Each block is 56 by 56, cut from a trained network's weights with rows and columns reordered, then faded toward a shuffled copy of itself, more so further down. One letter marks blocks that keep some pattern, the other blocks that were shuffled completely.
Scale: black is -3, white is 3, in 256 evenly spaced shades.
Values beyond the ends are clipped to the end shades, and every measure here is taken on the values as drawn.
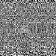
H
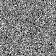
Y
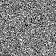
Y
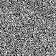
Y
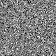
Y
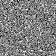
Y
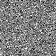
Y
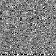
H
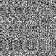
H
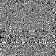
H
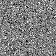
Y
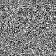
H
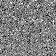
Y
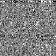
H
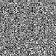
H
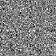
H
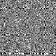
H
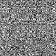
H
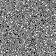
Y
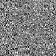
H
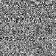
H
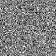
H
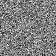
Y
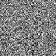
H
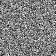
Y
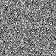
Y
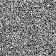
Y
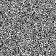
Y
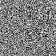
H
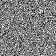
Y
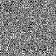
H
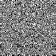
H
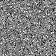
Y
